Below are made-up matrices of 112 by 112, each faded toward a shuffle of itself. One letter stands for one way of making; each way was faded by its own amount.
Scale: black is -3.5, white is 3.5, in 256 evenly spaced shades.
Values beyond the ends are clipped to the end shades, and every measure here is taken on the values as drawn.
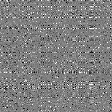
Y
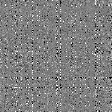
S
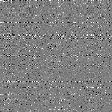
Y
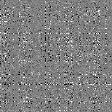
S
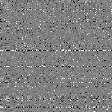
Y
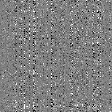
S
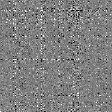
S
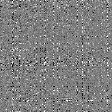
S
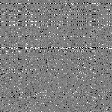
Y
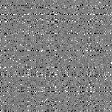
Y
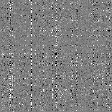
S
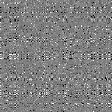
Y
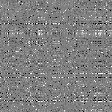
Y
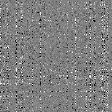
S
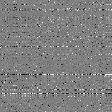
Y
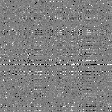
Y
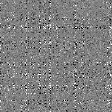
S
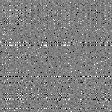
Y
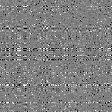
Y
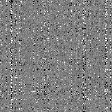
S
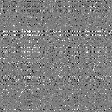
Y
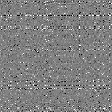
Y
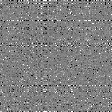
Y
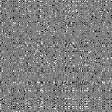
Y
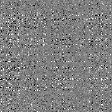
S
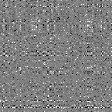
Y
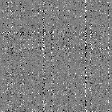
S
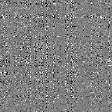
S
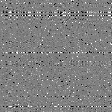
Y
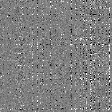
S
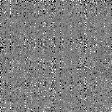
S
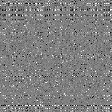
Y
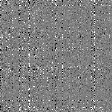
S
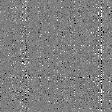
S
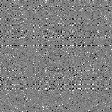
Y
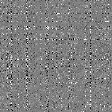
S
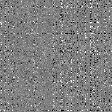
S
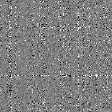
S
